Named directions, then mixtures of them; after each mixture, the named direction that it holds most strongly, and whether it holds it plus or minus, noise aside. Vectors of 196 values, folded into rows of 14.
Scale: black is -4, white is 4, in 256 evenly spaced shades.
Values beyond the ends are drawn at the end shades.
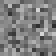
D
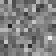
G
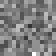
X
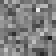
D, plus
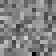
X, minus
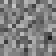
G, minus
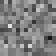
G, minus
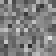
G, plus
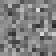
D, plus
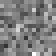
X, plus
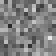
G, plus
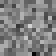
X, minus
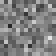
G, plus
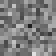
X, plus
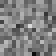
X, minus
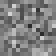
D, minus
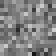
X, minus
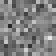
G, plus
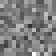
X, plus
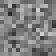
D, plus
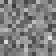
G, plus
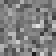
D, minus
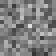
X, minus
